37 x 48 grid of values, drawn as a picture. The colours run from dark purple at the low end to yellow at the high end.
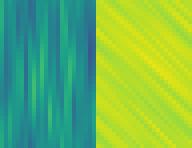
It is made of 1 by 2 panels. Panel 1,1: middling, streaked downward. Panel 1,2: very high, slanting down to the right, faint in contrast.
